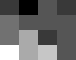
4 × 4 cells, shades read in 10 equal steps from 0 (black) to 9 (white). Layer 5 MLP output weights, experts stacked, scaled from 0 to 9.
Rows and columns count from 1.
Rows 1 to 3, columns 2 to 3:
0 3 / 3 3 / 6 2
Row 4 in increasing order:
3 6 7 9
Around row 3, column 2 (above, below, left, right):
3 6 4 2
